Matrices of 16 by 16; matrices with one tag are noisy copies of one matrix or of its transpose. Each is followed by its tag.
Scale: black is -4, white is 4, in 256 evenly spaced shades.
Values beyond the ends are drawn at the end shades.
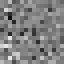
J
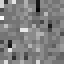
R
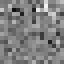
J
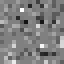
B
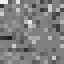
R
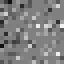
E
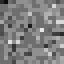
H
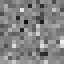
B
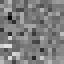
J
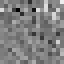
J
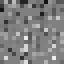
E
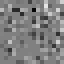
J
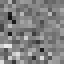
J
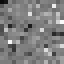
H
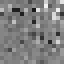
J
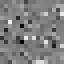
B
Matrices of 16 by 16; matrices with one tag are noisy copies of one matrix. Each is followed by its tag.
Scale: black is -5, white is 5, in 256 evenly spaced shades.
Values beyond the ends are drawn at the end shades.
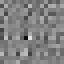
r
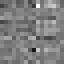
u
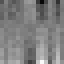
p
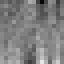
p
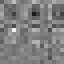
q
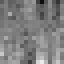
p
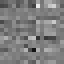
u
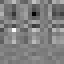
q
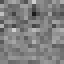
q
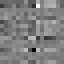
u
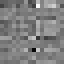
u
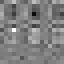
q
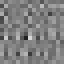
r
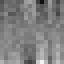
p
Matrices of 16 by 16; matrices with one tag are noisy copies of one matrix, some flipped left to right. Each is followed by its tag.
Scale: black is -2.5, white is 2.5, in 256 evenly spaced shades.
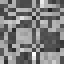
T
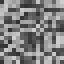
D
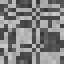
T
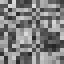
T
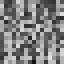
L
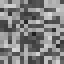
D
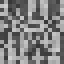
L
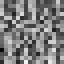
L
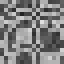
T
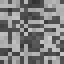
D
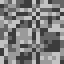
T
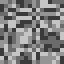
T
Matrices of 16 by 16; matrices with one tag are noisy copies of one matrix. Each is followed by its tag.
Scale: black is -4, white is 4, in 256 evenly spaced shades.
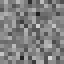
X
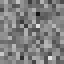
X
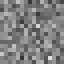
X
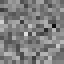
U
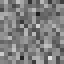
X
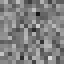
X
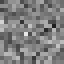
U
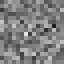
U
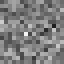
U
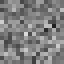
U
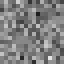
X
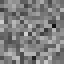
U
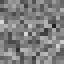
U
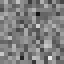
X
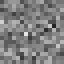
U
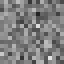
X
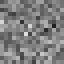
U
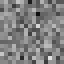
X
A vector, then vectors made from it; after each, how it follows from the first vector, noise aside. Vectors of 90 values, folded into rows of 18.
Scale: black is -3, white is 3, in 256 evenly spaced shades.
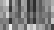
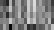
negated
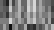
negated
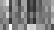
copied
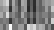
copied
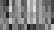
negated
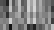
negated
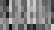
negated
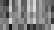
negated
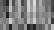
negated
